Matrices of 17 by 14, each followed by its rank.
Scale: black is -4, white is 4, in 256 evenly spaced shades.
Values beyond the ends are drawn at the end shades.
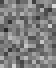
full rank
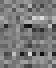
three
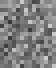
full rank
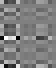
one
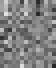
three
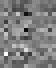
three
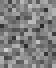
full rank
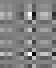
one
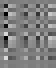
one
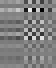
one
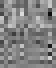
three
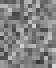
full rank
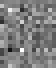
three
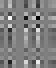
one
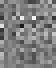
three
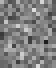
full rank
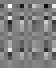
one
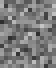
full rank
